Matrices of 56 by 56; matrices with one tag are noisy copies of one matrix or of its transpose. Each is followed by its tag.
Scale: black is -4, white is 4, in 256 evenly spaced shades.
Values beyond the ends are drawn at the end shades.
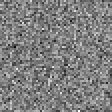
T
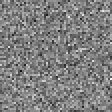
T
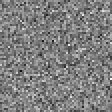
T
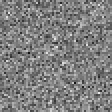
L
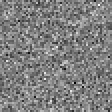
L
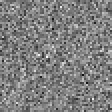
L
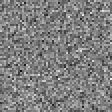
T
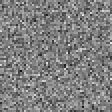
T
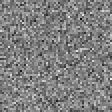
T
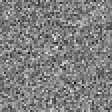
L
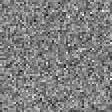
T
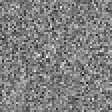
L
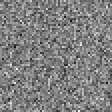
T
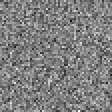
T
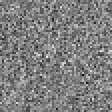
L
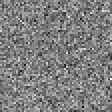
T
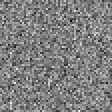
T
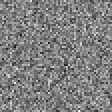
T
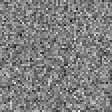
T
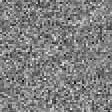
L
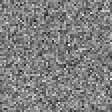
T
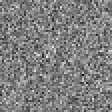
L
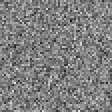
T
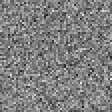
T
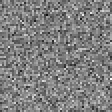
T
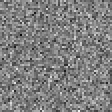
T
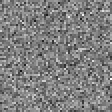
T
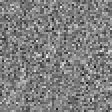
L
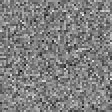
T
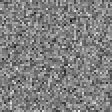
T
